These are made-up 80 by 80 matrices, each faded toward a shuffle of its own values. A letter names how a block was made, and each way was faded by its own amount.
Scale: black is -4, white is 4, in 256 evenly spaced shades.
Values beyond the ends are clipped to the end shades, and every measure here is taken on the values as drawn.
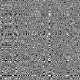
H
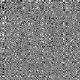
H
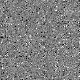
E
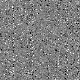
E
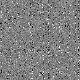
E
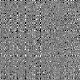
H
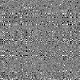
H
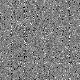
E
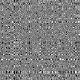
H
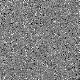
E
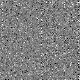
E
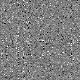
E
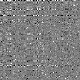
H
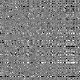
H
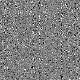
E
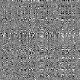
H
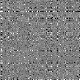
H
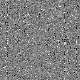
E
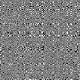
H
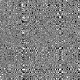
H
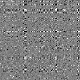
H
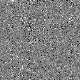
E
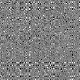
H
